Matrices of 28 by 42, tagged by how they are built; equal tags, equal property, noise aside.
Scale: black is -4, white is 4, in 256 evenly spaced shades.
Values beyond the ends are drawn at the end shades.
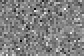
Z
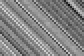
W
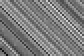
W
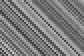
W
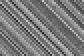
W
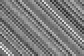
W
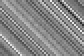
W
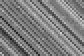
W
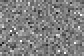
Z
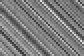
W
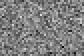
Z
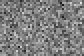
Z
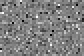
Z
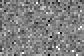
Z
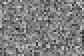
Z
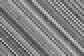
W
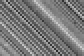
W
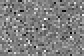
Z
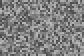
Z
